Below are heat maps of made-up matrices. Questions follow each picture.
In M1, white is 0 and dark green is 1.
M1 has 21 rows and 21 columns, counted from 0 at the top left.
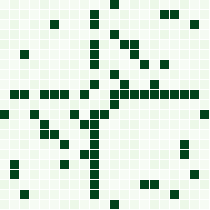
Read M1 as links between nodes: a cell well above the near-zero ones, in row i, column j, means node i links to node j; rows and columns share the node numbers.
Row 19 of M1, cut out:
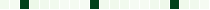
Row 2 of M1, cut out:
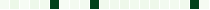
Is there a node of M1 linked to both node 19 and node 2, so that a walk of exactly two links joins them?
yes
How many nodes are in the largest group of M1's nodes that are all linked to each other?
3
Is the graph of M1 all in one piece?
yes
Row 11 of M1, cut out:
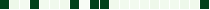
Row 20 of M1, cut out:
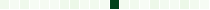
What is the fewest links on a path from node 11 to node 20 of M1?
1
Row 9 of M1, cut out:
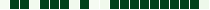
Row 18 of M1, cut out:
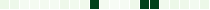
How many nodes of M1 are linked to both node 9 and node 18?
2
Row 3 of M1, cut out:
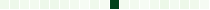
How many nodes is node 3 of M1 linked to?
1
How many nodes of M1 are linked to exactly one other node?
5
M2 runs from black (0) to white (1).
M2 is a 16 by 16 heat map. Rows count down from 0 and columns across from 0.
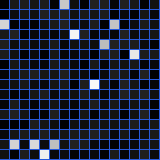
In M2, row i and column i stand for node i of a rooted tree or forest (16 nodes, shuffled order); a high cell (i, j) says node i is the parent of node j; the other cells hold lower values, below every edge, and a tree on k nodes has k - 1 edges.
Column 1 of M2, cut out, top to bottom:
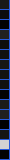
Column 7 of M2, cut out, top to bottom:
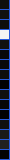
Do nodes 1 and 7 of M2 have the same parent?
no
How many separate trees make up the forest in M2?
5
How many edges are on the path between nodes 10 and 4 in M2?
1
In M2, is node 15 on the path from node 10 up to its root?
yes
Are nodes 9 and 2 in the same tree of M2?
no
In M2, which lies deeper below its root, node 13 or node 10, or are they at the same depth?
the same depth
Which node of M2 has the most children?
14
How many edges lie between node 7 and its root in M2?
2
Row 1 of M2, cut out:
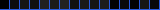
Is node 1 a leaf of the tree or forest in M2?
yes
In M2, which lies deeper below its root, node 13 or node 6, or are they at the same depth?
the same depth
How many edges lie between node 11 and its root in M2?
1
